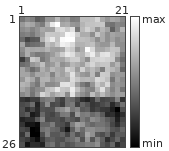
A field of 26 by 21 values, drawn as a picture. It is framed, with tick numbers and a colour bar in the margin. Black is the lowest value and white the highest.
Grain: blotchy. Ninth with the lowest average: bottom left. Stripes: none. Seam: horizontal, 60% of the way down, the top part higher.
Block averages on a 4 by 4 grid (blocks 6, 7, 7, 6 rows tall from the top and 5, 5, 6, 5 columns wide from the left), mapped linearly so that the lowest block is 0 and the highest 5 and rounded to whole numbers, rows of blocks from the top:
3543 | 3454 | 2322 | 0121
